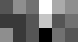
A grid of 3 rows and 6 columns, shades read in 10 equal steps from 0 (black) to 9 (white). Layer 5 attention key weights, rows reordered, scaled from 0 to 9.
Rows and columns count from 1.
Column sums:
10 9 10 16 13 12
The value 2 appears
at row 2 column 1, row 2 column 2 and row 3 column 2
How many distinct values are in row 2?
4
